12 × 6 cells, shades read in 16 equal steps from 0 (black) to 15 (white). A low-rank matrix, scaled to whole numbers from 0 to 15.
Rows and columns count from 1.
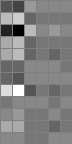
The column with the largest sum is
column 2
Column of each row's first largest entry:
3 2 3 2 2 3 3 2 2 2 1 1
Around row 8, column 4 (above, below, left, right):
8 8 5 6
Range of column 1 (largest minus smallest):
11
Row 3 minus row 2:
-9 -12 5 1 2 1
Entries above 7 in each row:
4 2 4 2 2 3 4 2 4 3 2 4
